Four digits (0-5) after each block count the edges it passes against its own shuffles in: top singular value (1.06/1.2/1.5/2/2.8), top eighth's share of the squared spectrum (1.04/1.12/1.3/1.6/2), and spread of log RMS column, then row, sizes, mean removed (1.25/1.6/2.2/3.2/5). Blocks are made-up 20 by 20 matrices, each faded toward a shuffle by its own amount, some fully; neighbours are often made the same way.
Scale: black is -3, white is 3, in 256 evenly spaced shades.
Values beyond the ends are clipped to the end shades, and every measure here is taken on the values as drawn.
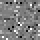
0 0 0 0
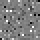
0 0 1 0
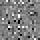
2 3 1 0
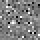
0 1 0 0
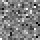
0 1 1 0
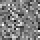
1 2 2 0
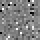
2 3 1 0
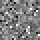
0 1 0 0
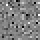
1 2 0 1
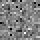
0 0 0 0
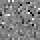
1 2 0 0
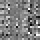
3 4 3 1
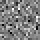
1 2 1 0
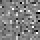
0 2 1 0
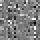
3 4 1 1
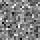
0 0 0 0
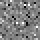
1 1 0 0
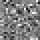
2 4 0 1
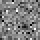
0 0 0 1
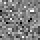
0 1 0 0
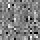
2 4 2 0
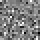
1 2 0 0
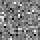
1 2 0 0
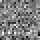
2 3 1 1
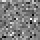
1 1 0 0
